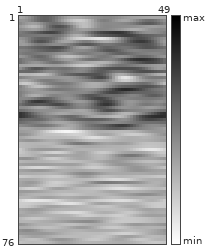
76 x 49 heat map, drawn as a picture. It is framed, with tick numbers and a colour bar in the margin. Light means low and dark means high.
The table splits into 2 rows of 1 panel. Panel 1,1: middling, streaked across, strong in contrast. Panel 2,1: low, streaked across.
